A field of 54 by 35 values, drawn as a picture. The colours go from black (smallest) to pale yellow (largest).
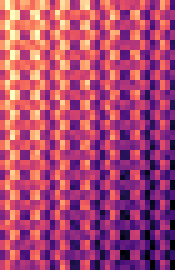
Values rise toward the top left. Stripes running up and down repeat 7 times from left to right. No single row or column stands out from its neighbours. The ninth with the highest average is the top left. The bottom right is the ninth with the lowest average.
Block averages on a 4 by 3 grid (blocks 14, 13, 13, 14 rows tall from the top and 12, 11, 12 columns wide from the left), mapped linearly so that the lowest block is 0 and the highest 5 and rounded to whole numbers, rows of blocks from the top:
5 4 3 / 4 3 2 / 3 2 1 / 2 1 0
